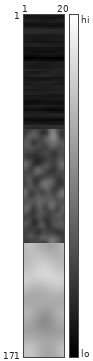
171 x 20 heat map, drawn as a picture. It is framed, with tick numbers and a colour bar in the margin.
It is made of 3 by 1 panels. Panel 1,1: very low, streaked across, faint in contrast. Panel 2,1: low, blotchy. Panel 3,1: high, smooth.
